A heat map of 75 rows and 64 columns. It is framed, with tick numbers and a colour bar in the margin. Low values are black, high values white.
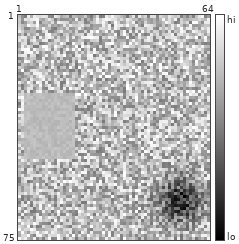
Ninth with the lowest average: bottom right. Average level on the scale: 70%. Odd rows or columns: none. Mirror symmetry: none. Dips: one, in the bottom right. Stripes: none. Odd patch: calmer, in the middle left. Calmest part: middle left.
